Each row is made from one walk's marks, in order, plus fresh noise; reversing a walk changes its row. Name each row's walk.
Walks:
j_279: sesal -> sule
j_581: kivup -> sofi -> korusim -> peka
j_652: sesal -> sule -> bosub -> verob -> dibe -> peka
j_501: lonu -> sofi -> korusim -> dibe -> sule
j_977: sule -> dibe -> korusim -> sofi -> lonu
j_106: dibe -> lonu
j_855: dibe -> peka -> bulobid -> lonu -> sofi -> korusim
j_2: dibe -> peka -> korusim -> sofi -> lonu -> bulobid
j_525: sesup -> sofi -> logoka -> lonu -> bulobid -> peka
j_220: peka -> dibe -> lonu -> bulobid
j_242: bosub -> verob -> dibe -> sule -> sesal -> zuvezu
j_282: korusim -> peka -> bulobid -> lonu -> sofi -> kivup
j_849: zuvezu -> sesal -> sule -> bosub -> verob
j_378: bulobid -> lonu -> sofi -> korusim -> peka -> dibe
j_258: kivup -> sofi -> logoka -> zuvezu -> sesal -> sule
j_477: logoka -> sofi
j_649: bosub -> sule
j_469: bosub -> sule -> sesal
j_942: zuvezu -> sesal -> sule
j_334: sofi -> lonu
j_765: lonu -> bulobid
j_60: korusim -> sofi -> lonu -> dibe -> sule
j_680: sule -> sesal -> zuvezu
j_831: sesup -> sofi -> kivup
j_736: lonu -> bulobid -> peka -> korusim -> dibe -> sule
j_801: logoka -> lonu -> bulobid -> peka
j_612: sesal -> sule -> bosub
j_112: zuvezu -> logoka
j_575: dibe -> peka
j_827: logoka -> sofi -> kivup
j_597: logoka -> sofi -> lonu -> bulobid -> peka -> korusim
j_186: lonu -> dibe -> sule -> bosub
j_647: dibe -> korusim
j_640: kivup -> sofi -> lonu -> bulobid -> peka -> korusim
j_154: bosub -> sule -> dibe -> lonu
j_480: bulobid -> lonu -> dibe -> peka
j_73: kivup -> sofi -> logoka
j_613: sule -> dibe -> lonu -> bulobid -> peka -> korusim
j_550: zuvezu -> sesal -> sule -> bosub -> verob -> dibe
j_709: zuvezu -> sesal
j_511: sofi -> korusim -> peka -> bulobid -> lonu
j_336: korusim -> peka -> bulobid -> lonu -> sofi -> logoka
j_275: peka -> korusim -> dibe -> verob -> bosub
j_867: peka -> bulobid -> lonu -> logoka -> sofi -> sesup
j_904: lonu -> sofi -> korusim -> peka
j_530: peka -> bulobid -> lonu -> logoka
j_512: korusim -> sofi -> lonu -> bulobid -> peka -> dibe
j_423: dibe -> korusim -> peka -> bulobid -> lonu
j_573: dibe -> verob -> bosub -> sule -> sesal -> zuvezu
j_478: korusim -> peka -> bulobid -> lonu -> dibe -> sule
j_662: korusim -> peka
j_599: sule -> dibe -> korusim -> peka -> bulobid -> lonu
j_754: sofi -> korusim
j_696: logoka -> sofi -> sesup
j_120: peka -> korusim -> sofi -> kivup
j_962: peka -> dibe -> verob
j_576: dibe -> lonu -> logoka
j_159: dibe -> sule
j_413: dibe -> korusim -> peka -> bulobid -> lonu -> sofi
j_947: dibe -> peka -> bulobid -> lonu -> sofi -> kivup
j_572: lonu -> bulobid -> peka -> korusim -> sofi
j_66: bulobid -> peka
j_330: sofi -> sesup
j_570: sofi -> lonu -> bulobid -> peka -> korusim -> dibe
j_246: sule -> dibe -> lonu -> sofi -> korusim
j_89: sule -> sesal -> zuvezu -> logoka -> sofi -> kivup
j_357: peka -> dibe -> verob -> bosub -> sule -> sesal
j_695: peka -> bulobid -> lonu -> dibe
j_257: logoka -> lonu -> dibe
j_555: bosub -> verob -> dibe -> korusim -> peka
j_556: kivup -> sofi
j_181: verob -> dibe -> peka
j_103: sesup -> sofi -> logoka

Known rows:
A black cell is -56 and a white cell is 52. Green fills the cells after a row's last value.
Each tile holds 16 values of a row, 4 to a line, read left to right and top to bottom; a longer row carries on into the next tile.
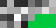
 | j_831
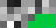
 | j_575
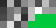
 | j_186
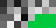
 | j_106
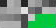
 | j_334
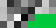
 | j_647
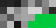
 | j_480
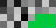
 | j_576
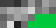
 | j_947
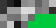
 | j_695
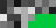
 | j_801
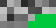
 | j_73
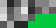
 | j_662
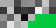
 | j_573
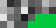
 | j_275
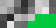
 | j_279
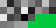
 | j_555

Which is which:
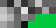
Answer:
j_511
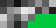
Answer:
j_867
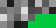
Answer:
j_336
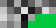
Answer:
j_754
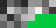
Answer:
j_765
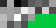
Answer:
j_525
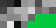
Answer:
j_220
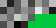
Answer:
j_478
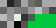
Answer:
j_423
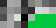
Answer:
j_501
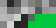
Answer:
j_2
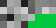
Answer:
j_556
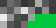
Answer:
j_597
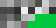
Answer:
j_649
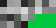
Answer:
j_640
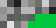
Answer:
j_357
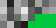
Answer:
j_120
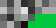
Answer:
j_581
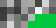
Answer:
j_154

